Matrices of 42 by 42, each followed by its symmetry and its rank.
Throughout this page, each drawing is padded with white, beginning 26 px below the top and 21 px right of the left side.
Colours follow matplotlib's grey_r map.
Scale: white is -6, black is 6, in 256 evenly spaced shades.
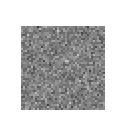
neither, full rank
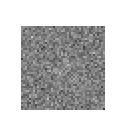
symmetric, full rank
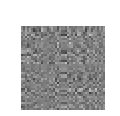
neither, rank five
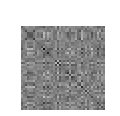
symmetric, rank five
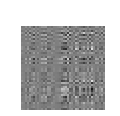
neither, rank two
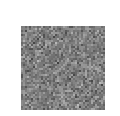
symmetric, full rank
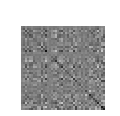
symmetric, rank five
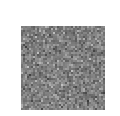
neither, full rank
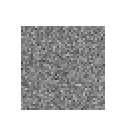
neither, full rank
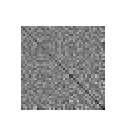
symmetric, rank five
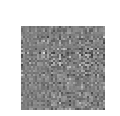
neither, rank five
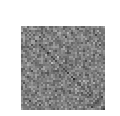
symmetric, full rank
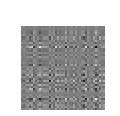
neither, rank two
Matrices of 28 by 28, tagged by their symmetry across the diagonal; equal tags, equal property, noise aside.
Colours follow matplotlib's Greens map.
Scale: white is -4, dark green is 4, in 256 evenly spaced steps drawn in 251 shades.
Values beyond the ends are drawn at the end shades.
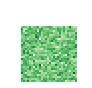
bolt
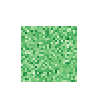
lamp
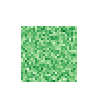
bolt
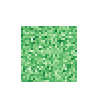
bolt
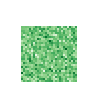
lamp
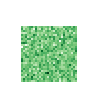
bolt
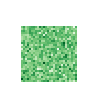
lamp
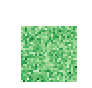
bolt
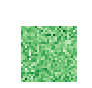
lamp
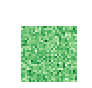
lamp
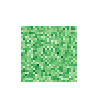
bolt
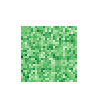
lamp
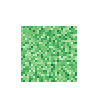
lamp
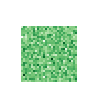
bolt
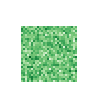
bolt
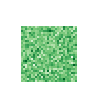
bolt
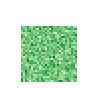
lamp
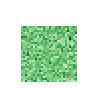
bolt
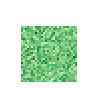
lamp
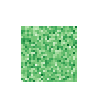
lamp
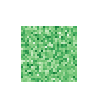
lamp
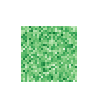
bolt
